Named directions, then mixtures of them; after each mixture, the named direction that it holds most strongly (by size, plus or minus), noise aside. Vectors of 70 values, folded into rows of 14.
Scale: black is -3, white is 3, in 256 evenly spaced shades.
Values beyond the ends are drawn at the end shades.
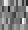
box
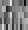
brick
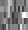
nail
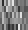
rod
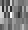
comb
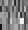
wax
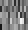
wax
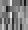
brick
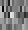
comb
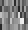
wax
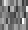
box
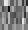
box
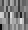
wax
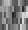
nail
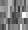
nail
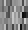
nail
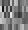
comb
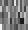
wax
